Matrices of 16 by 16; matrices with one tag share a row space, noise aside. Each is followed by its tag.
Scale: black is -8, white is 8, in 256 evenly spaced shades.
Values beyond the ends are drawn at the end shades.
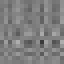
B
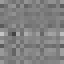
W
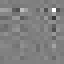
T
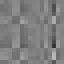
T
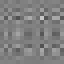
B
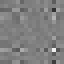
T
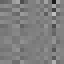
T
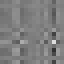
T
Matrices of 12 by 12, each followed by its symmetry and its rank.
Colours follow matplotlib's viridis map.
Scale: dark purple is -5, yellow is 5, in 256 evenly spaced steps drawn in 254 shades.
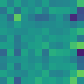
neither, rank two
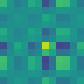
symmetric, rank one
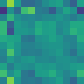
antisymmetric, rank two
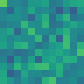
symmetric, full rank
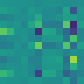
neither, rank two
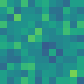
symmetric, full rank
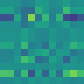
neither, rank two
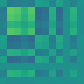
symmetric, rank one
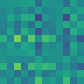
antisymmetric, rank two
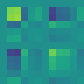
symmetric, rank one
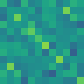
symmetric, full rank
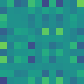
antisymmetric, rank two
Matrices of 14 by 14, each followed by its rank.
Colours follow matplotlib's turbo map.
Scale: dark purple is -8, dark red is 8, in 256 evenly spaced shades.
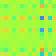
one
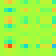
one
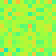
three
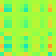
one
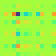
one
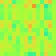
three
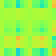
one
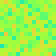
full rank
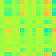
one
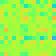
three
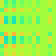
one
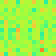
three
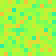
full rank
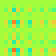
one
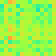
three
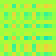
one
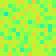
full rank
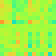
three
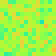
full rank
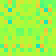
three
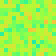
full rank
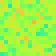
full rank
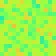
full rank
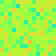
full rank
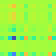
one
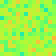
full rank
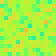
full rank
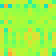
three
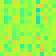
three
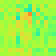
three
